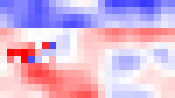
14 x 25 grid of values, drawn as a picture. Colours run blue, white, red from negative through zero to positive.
Histogram: bell-shaped. Roughest part: middle left. Odd patch: rougher, in the middle left. Seam: horizontal, 30% of the way down, the bottom part higher.
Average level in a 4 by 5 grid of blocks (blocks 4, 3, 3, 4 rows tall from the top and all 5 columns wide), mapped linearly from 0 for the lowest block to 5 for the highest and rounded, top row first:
00101
42344
53322
45423
